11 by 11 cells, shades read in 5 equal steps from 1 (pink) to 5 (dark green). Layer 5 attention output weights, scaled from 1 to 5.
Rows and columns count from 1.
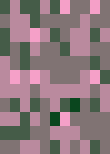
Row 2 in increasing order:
2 2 2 3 3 3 3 3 3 3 4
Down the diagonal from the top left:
4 2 2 2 3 3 2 5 3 3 3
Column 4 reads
4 4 1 2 3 1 3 4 2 3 2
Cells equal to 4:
24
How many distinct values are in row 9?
5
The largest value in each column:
4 4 4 4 3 5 4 5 3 4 4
